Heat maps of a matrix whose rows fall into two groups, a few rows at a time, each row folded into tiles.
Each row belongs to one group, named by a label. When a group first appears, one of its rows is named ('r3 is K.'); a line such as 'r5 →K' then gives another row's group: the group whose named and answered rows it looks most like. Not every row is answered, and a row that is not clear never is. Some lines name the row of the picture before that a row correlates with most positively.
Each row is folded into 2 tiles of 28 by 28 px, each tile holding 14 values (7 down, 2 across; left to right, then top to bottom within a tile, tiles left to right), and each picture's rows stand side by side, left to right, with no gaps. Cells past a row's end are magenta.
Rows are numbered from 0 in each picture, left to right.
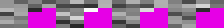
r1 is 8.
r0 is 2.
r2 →8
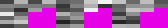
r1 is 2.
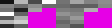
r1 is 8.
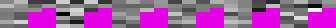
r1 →2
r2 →8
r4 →2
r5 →8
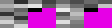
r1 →2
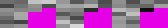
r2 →2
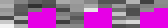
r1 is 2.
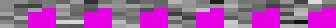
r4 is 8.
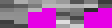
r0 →8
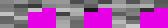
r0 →8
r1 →2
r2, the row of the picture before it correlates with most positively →1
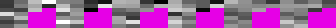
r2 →2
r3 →2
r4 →2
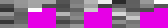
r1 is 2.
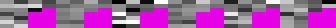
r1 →2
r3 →2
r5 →2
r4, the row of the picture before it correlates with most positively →2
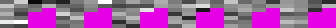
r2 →8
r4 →2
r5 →2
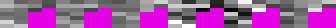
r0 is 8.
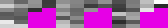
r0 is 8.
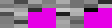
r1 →2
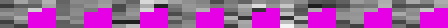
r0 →8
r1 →8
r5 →8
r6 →8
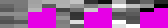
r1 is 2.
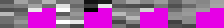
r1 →2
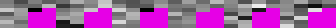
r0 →2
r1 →8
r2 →2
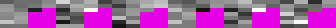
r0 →2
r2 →8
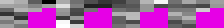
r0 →2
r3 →8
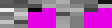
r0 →2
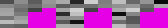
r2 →2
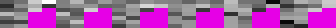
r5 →8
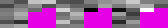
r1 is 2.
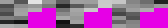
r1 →8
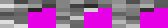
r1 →8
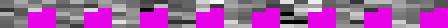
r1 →8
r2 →2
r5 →2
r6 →2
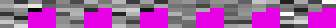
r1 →2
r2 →2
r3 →8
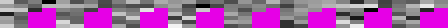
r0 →2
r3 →8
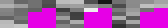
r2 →8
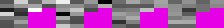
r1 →2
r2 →8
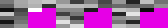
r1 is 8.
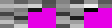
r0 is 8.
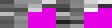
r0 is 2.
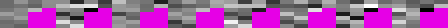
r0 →8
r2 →2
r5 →8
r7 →2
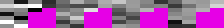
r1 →8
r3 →8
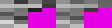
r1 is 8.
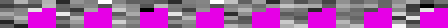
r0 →8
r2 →2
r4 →2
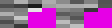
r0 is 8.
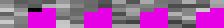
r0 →2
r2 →2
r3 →8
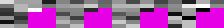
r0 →2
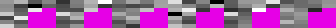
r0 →8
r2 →8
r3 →2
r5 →2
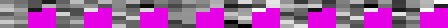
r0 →2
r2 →8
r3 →8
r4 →8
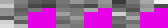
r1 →8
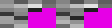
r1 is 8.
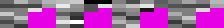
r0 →8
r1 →2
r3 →8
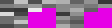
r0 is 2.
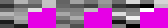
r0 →8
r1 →8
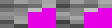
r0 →8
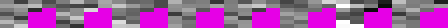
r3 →2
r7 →2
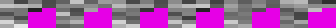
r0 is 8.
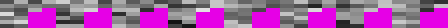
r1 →2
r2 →2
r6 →8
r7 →2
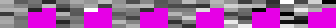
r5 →2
